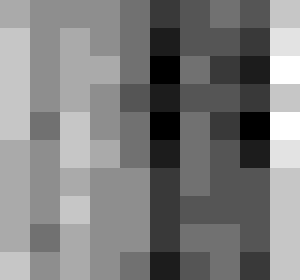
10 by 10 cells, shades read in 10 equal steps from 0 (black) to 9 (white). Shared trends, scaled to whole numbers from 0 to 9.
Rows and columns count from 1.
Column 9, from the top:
3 2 1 2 0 1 3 3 3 2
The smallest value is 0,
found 3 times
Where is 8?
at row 2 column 10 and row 6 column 10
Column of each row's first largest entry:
10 10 10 1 10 10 10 3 10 1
